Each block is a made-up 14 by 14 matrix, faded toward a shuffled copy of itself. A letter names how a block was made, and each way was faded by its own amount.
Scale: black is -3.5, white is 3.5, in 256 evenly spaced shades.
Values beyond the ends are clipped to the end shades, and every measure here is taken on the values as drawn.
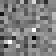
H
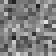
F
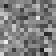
F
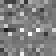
H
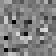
H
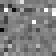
H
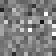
H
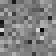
H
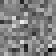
F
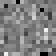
H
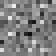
H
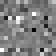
H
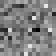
H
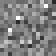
F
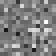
H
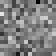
F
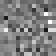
H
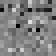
H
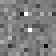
H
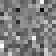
F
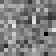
F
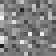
H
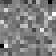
H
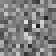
F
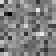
F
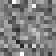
F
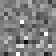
H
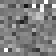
H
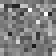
H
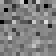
H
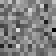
H
